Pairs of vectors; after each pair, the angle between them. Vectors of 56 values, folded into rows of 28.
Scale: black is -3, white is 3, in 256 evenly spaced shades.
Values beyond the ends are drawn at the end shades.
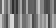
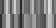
partly opposed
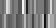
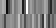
nearly opposite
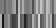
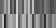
partly opposed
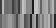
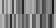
partly opposed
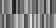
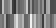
nearly parallel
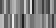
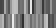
nearly parallel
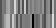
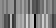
partly opposed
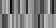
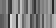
partly aligned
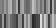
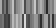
orthogonal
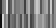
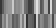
partly aligned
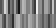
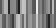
nearly parallel
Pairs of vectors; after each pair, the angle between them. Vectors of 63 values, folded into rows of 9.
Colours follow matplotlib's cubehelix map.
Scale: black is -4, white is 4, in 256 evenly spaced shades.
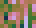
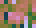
nearly parallel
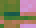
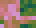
nearly opposite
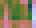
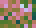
partly opposed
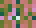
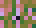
nearly opposite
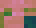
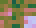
nearly opposite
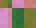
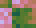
nearly parallel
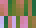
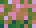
partly opposed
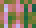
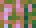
nearly parallel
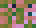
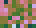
partly aligned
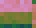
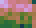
nearly parallel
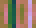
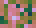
partly opposed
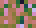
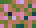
partly opposed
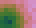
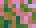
partly aligned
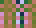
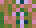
nearly opposite
